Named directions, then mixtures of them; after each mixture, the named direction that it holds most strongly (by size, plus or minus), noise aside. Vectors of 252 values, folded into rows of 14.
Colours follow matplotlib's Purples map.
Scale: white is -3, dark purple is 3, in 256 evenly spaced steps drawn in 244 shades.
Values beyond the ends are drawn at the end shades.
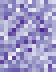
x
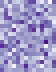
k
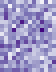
x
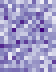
x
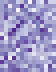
x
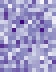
x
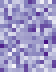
k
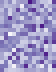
k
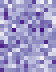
k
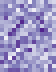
x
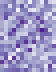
x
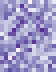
x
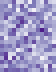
x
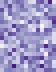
k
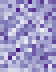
x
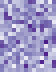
k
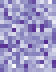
k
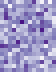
k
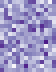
k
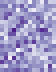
x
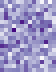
k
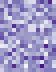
k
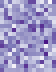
k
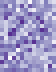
x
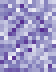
x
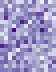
x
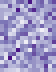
x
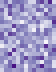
k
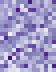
x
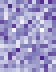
x
